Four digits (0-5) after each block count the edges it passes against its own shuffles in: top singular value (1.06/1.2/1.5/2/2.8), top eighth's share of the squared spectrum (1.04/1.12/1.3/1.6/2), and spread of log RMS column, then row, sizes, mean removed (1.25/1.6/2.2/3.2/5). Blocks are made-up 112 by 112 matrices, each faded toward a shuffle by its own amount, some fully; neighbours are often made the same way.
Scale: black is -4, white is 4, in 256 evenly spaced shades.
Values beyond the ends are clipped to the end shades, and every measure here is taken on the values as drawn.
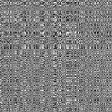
5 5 4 4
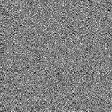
4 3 2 2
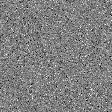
2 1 0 0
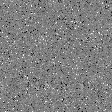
1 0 0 0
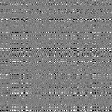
5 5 3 4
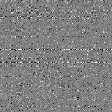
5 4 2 3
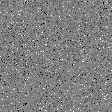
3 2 0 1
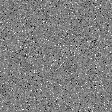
1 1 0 0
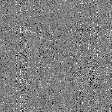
2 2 3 2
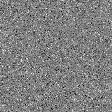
3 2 0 0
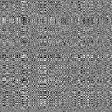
5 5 4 4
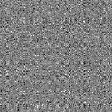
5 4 3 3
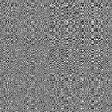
5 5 4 4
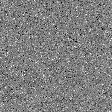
1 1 0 0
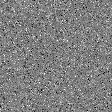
0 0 0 0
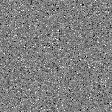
3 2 0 1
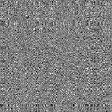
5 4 3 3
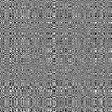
5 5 4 4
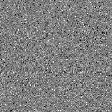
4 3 1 1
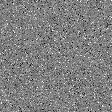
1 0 0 0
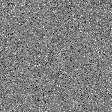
2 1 0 0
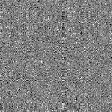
4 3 2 2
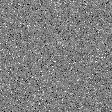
1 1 0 0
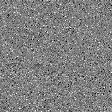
3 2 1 1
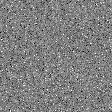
1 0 0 0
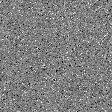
0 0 0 0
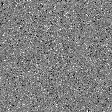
0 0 0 0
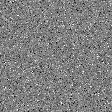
1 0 0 0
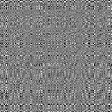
5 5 4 4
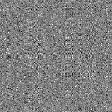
4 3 2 2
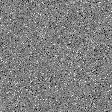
0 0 0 0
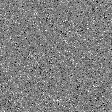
1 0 0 0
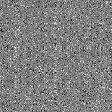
4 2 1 1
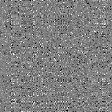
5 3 2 2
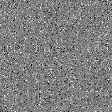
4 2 1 1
